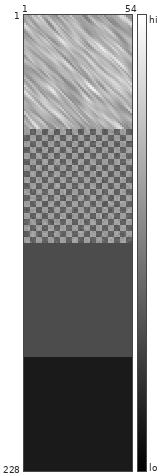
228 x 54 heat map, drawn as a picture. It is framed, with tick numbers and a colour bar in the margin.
The table splits into 4 rows of 1 panel. Panel 1,1: high, slanting down to the right. Panel 2,1: middling, checkered, strong in contrast. Panel 3,1: low, flat. Panel 4,1: very low, flat.
